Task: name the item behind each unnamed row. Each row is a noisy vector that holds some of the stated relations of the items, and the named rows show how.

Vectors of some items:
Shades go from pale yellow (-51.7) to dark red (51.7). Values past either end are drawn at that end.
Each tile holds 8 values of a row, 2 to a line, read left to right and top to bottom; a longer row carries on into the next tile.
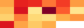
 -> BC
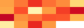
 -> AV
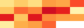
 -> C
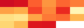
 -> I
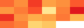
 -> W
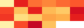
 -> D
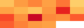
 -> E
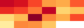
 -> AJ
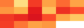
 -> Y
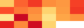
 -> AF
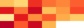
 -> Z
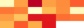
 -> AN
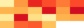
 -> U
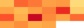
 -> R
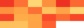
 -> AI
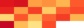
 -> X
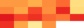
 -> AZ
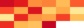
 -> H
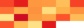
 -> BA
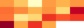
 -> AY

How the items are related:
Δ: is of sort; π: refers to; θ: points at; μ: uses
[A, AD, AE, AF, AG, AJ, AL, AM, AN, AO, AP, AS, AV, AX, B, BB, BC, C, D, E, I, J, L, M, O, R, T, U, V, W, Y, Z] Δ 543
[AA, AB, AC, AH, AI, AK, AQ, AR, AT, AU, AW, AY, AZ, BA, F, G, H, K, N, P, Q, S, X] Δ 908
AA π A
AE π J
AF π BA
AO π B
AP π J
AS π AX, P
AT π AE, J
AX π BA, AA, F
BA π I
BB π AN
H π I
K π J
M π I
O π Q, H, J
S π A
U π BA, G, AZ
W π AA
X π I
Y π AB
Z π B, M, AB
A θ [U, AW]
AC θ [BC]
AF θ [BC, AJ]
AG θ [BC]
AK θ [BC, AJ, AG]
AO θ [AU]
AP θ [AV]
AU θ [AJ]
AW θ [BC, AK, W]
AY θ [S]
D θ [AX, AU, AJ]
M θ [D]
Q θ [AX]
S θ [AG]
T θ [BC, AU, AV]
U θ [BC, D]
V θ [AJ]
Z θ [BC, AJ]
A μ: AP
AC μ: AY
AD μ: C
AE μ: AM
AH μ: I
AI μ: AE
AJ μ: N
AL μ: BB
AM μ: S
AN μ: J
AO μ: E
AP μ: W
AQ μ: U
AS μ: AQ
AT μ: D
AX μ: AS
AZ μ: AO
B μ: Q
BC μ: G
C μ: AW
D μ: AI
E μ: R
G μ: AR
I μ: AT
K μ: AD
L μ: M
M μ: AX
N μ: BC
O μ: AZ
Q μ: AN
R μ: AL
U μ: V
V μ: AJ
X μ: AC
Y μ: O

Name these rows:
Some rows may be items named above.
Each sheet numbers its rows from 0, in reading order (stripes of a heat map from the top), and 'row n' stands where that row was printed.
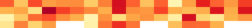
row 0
L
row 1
M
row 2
U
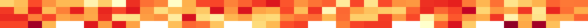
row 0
AO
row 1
AW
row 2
U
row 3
I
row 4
Q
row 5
V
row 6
AG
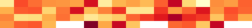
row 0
A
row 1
S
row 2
K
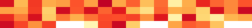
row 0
O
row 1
AU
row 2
U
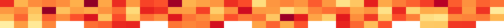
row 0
AQ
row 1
AE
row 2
AT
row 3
B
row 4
BB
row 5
I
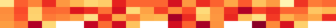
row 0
T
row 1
Z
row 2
AP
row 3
AK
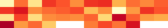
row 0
AC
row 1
J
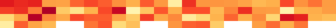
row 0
AJ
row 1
AA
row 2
A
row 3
B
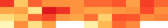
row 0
L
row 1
AM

